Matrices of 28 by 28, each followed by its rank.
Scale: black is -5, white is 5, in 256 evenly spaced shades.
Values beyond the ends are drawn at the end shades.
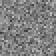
full rank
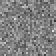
full rank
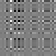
one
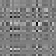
two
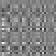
two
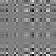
one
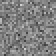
full rank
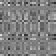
two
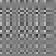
one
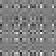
two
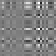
one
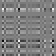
one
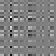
one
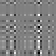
one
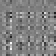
two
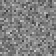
full rank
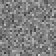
full rank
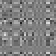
two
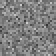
full rank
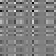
one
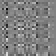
two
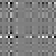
one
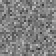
full rank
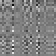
two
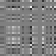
one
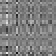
two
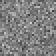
full rank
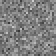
full rank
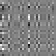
two
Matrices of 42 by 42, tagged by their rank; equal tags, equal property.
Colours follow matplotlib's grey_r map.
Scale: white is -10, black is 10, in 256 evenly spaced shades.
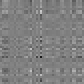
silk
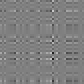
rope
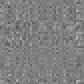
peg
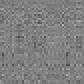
peg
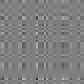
rope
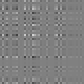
rope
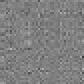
peg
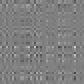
silk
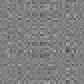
peg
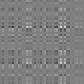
rope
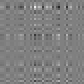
rope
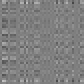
silk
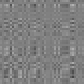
silk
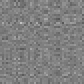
peg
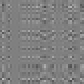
silk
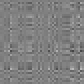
silk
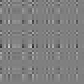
rope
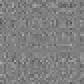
peg
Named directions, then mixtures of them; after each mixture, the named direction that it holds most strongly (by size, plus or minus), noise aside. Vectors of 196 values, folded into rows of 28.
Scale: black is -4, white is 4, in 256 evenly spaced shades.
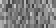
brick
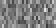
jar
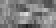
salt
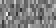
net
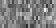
jar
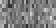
brick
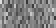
brick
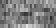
salt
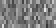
jar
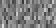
jar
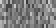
brick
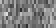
net
